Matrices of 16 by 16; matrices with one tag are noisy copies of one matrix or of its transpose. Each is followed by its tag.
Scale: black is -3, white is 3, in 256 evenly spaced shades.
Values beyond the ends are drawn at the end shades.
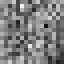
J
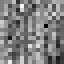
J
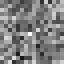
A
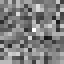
A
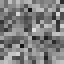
A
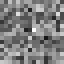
A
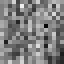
J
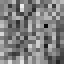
J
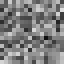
A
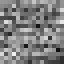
J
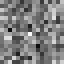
A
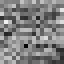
J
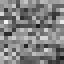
J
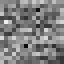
J
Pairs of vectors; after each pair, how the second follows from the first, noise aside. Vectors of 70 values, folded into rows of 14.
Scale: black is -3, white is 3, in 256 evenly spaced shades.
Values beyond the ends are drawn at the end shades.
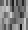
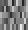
sign-scrambled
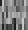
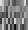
sign-scrambled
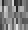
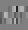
partly zeroed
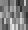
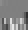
partly zeroed
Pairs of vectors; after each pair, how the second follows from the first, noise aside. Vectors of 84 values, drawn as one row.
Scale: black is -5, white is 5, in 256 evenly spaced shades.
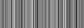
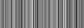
copied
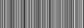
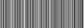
negated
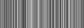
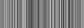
negated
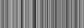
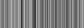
copied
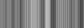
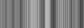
copied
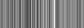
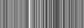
reversed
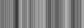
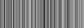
shuffled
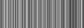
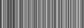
reversed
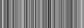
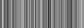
copied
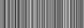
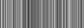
shuffled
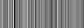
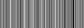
shuffled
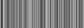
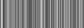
negated
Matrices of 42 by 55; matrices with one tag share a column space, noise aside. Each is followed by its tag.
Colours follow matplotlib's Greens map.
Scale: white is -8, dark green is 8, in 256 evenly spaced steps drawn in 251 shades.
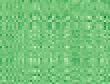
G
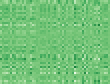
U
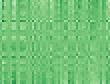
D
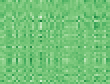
G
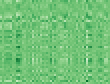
G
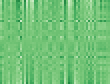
D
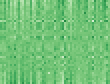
D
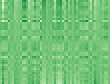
D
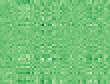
U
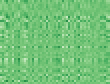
G
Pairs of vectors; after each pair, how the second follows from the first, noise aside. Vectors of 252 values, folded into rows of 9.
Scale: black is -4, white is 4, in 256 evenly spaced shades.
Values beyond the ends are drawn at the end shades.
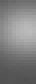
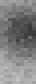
negated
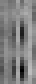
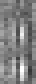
negated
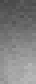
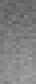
shrunk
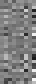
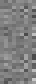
shrunk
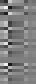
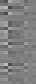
shrunk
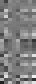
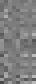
shrunk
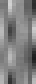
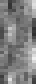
negated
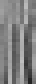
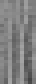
shrunk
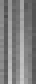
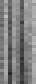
negated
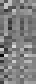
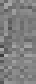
shrunk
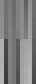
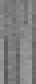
shrunk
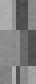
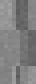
shrunk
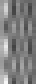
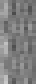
shrunk
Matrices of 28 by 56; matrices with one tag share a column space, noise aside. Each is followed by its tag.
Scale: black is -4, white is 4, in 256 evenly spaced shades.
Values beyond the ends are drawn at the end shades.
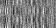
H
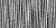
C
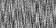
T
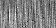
C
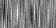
C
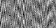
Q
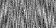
T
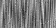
C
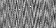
Q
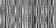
H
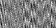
Q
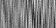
C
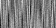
C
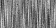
C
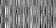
H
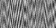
Q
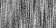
C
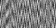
Q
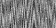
T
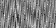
T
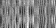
H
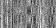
H
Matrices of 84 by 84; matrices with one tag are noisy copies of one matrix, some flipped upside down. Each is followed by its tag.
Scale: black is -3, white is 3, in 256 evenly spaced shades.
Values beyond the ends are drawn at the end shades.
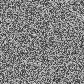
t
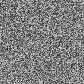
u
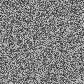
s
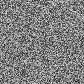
t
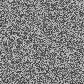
s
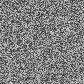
s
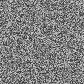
s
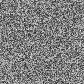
u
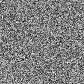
u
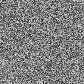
u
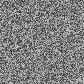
s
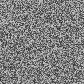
u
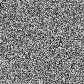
u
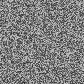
s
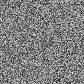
t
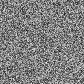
t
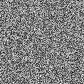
s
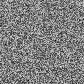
s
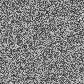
s
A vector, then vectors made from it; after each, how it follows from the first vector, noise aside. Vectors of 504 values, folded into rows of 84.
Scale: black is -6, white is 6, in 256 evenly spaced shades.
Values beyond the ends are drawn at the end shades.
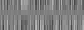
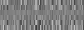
sign-scrambled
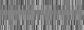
sign-scrambled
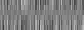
copied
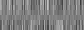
reversed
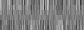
reversed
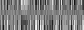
scaled up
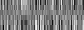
scaled up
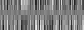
scaled up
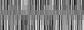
scaled up
